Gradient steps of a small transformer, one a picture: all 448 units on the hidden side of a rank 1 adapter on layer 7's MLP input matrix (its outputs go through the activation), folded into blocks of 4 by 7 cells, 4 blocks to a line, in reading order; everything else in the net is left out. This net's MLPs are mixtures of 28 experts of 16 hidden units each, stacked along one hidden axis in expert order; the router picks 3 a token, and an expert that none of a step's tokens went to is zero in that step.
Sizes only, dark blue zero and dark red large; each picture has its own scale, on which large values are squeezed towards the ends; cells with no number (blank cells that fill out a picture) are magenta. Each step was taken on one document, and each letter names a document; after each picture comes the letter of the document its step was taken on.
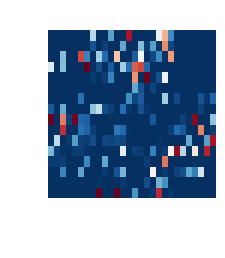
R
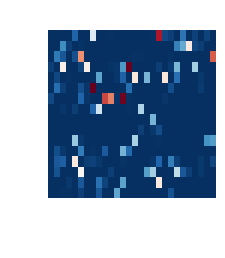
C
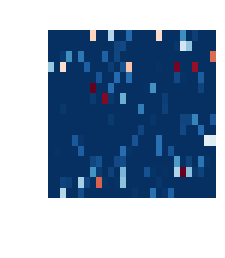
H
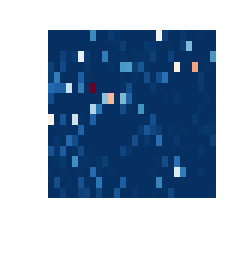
C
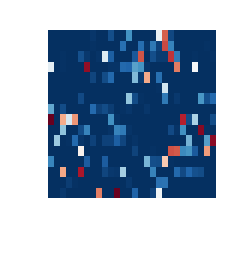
R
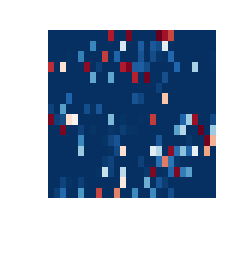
R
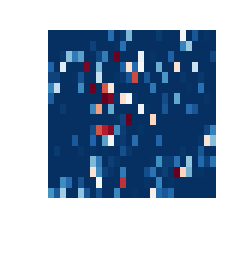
H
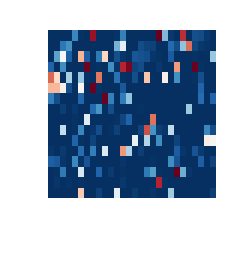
C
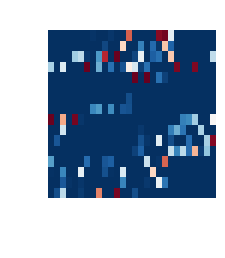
R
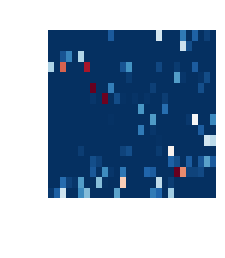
H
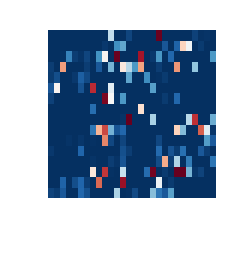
H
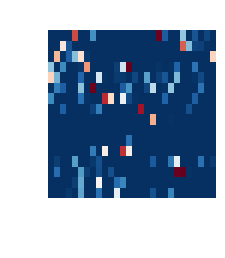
C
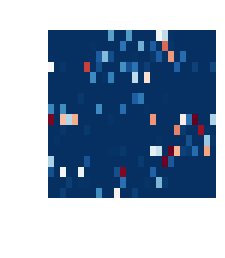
R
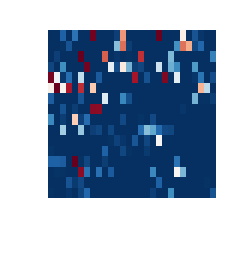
C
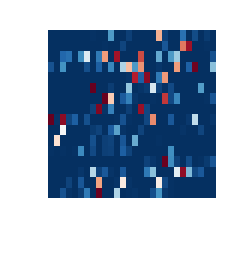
H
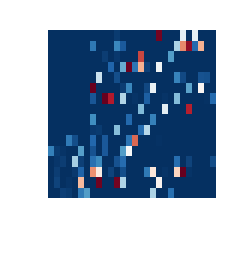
H
